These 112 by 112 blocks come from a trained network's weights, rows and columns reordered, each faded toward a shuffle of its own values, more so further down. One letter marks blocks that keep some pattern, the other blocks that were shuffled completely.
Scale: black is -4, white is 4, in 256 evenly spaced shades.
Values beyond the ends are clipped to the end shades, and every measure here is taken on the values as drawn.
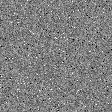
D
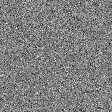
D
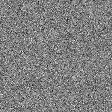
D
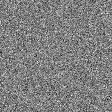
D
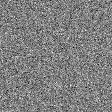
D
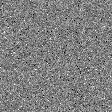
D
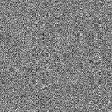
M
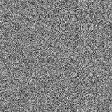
M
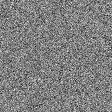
D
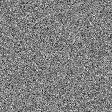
D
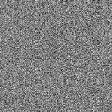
M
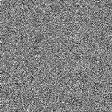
M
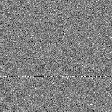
M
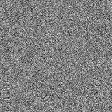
M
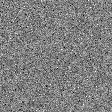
D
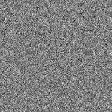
M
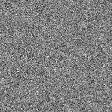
M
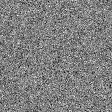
D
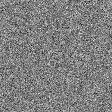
D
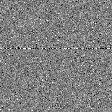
M
